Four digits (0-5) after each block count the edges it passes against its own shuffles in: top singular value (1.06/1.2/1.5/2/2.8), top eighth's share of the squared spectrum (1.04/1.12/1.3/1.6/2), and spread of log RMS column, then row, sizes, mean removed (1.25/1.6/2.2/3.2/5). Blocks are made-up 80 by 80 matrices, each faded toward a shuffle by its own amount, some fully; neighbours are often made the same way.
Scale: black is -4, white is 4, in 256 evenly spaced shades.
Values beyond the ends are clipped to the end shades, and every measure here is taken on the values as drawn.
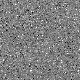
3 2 0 0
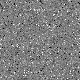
1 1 0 0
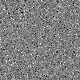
2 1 0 0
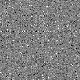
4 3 1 1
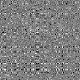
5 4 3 3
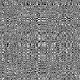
5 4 3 3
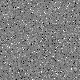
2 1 0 0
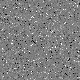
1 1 0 0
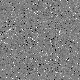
2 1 0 0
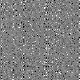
4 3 2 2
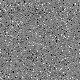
2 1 0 0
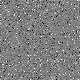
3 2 1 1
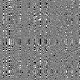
5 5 3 2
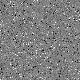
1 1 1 0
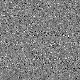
1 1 0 2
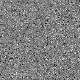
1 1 0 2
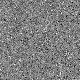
0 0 0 0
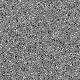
0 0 0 0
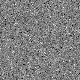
0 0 0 0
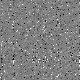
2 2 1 1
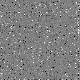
2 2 1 1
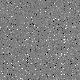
1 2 1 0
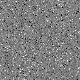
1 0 1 0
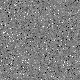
0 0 0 0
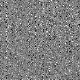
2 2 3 1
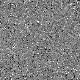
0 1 1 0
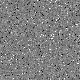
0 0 0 0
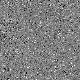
0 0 1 0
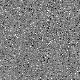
0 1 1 0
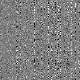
2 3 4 2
